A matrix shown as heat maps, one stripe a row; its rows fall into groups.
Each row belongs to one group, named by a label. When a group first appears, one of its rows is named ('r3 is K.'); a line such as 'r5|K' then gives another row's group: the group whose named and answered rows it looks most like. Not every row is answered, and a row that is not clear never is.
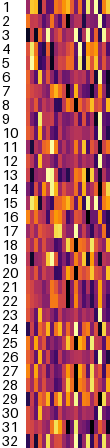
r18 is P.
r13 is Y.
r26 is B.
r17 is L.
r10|B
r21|L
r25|P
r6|B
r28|P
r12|B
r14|Y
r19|Y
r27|P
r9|B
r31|L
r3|L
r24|L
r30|B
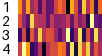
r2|B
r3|L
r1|P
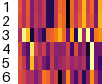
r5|B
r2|P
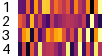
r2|B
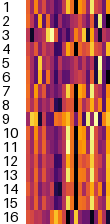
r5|B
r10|P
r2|B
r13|P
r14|P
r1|P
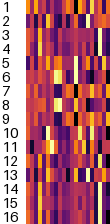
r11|Y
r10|Y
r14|B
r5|L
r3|B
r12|B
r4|B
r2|L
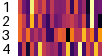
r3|P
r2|B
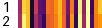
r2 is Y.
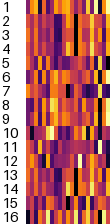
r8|Y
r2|P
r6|Y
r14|P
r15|L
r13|P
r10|Y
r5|B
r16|L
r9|Y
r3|P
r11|B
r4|P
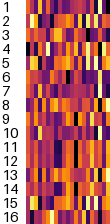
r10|B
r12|P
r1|B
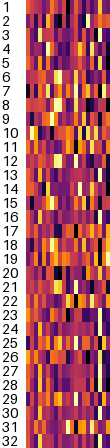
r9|Y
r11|P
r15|Y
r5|B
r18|Y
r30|B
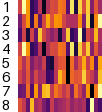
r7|Y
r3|L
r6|P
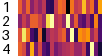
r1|P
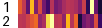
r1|B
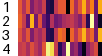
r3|P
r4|L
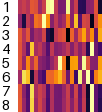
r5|P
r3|P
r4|B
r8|B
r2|Y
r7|B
